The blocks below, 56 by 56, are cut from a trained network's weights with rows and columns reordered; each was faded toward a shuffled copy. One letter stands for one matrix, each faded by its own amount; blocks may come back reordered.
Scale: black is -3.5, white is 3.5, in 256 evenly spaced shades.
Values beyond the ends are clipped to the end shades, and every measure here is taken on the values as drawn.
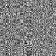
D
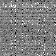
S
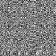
D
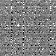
S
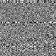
D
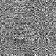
D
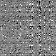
S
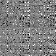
S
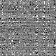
S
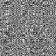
D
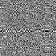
D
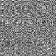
D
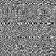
D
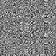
D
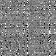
S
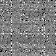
S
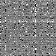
S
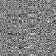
D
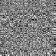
D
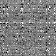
S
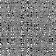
S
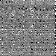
S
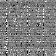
S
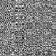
D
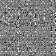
S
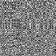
D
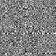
D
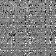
S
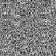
D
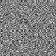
D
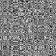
D
